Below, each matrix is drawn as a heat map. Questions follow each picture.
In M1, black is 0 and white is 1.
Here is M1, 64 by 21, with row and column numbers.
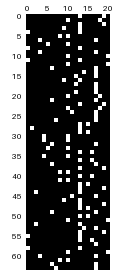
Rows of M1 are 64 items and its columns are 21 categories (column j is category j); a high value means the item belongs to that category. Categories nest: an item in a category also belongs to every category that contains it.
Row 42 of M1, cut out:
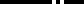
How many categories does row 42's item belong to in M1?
2
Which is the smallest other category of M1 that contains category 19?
13
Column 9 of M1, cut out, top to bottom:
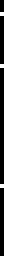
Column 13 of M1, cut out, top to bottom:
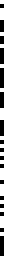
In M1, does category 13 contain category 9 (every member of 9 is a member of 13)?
yes
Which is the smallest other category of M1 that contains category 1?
13
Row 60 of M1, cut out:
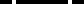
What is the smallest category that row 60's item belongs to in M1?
3
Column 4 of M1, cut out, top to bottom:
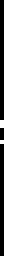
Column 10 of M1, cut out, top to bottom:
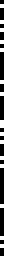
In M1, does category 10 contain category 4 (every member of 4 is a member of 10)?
yes
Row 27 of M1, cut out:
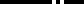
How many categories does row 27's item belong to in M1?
2
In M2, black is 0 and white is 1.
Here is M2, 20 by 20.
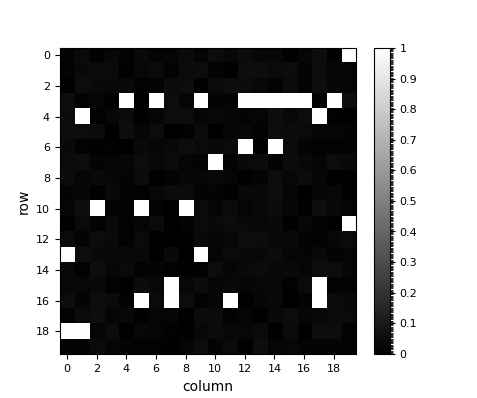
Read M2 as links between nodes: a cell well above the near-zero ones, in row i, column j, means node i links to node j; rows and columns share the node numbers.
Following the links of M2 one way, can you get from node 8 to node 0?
no
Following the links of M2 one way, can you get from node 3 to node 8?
yes
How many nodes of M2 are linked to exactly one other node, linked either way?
2
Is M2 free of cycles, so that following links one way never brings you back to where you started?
yes
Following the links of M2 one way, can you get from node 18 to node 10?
no
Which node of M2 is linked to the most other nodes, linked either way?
node 3
